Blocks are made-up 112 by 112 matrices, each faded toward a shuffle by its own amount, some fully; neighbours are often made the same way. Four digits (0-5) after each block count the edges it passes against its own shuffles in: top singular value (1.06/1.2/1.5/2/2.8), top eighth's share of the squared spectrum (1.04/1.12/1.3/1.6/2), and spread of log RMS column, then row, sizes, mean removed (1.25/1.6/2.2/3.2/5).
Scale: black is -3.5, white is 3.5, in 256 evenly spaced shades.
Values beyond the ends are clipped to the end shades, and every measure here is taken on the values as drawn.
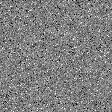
0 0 0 0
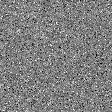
0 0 0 0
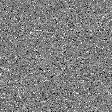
0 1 0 2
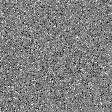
0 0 0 0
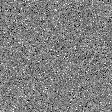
0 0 0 0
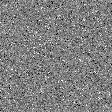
0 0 0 0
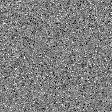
0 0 0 1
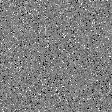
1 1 1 0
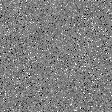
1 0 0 0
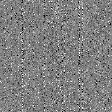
2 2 3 0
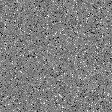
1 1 1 0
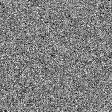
2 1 0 0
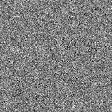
3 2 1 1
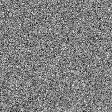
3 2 0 0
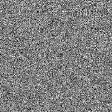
3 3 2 1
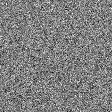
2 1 0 0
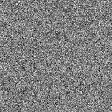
3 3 1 1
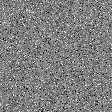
1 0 0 0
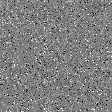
3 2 0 0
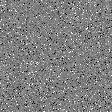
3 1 0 0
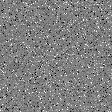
2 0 0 0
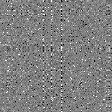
5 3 2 2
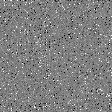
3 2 1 1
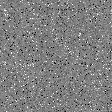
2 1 0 0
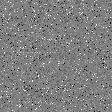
1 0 0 0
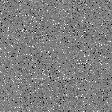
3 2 1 1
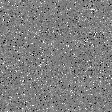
2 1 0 1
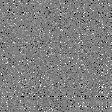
3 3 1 2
